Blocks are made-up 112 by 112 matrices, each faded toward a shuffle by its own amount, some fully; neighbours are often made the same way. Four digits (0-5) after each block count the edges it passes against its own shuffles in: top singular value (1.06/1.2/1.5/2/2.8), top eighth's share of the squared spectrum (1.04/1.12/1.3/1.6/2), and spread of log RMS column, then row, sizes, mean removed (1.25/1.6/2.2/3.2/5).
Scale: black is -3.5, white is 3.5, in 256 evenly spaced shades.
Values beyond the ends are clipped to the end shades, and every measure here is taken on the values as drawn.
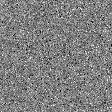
2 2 0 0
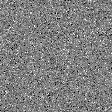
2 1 1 0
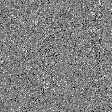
2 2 1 0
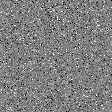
0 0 0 0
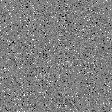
3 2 1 0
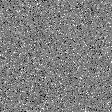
0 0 0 0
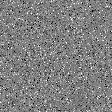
3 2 0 0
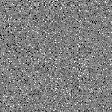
4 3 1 1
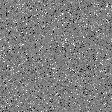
0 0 0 0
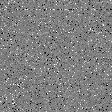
3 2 0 1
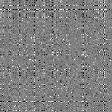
5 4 3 3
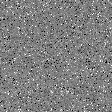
2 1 0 0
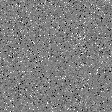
2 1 0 0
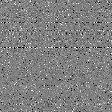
4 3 1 2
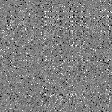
4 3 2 2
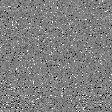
4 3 1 2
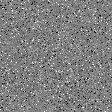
2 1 0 1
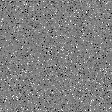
2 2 0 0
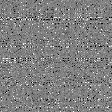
4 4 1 3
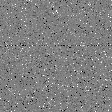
2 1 0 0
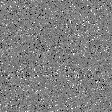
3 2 0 1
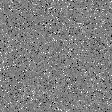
2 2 0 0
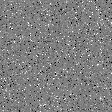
2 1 0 0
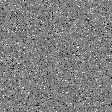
0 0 0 0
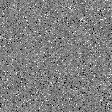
3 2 0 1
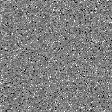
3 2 1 1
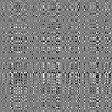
5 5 4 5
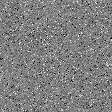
1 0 0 0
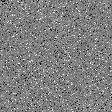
0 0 0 0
